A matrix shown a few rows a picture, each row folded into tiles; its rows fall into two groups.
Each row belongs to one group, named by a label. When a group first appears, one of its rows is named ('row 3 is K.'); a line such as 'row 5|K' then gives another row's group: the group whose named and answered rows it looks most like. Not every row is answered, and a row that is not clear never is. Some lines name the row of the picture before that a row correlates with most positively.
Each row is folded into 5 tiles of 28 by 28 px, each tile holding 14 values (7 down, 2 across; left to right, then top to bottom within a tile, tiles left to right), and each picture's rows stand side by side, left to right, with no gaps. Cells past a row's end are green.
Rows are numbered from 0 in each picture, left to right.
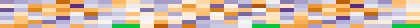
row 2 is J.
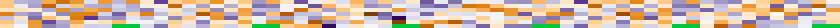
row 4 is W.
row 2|W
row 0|W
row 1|W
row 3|J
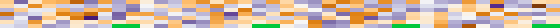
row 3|J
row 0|W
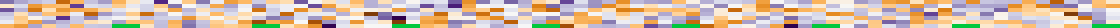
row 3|J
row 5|J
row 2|W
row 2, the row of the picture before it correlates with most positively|2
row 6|W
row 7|J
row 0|J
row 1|W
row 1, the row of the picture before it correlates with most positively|1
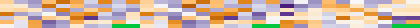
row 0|W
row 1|W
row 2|J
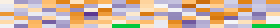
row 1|W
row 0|W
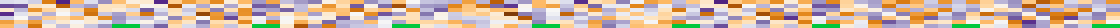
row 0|J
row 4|W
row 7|W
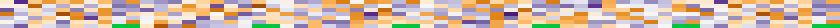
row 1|J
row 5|W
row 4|J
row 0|W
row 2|W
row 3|W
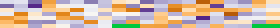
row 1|J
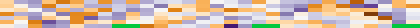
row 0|W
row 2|J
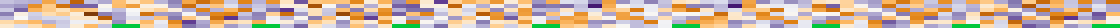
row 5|J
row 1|W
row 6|W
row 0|J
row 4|J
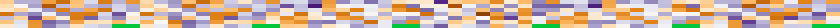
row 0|W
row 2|J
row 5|W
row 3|W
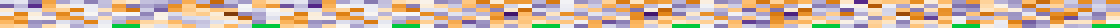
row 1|J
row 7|W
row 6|W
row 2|J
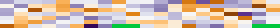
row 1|J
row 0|J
